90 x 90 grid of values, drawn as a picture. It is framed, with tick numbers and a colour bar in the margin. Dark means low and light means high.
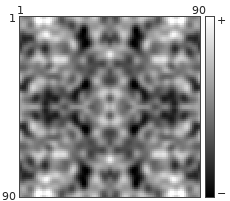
Grain: blotchy. Lone odd cells: none. Histogram: bell-shaped. Mirror symmetry: left to right and top to bottom. Seam: none.
